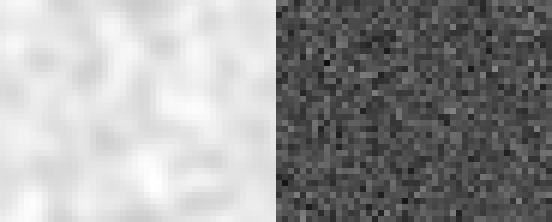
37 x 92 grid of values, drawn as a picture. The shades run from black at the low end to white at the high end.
It is made of 1 by 2 panels. Panel 1,1: very high, blotchy, faint in contrast. Panel 1,2: low, fine-grained.
